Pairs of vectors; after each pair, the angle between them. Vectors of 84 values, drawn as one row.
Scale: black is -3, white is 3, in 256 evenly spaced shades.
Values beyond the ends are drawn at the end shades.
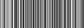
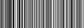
nearly opposite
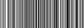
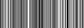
partly aligned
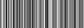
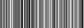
partly aligned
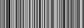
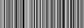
partly aligned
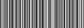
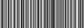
nearly opposite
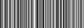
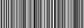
partly opposed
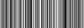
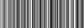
partly opposed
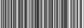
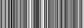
partly aligned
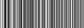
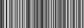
partly opposed
